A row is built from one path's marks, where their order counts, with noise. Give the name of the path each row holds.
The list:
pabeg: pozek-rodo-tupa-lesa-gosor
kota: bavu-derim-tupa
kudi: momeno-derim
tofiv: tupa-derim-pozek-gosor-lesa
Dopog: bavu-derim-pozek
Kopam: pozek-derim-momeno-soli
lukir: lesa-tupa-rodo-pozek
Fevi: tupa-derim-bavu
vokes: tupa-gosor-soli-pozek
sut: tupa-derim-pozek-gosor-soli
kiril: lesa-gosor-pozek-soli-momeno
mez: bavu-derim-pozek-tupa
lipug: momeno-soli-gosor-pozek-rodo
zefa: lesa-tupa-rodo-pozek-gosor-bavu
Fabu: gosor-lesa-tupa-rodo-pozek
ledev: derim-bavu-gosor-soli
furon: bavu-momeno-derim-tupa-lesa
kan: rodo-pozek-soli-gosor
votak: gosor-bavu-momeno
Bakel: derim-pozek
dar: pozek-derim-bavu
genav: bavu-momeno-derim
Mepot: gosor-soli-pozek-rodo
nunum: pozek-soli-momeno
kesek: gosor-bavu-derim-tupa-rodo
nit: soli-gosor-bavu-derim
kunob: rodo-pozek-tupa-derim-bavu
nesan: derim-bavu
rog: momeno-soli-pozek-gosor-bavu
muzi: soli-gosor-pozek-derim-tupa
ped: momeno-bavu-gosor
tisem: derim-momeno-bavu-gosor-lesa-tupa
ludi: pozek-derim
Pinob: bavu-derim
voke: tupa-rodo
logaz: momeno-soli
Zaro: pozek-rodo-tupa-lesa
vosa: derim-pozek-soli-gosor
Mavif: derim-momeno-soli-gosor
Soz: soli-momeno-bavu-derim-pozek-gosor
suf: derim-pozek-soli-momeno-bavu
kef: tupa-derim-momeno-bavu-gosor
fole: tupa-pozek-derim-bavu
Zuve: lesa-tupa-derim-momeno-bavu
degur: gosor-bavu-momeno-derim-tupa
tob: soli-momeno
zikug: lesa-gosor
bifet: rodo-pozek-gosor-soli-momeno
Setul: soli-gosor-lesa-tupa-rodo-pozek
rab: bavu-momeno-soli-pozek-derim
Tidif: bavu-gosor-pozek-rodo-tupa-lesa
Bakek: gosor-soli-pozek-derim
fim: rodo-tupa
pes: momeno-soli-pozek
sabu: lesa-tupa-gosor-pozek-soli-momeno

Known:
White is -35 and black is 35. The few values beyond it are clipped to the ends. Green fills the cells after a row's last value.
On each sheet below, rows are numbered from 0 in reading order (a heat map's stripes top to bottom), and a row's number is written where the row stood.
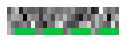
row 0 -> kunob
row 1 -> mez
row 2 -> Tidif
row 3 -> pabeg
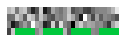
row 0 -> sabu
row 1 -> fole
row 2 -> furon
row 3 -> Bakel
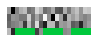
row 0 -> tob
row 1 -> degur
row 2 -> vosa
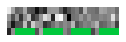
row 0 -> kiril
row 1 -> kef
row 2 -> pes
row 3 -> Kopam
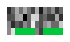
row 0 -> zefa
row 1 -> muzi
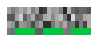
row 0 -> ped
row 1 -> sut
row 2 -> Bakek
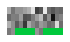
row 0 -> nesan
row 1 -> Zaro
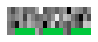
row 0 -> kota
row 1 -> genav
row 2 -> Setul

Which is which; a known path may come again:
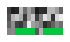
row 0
tofiv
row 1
kef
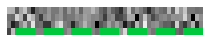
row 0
sabu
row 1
Dopog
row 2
Pinob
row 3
zikug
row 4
zefa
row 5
logaz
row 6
kesek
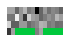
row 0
votak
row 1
nunum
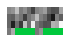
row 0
lukir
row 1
Tidif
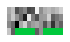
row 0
furon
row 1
ledev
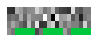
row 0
ludi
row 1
degur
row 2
Zaro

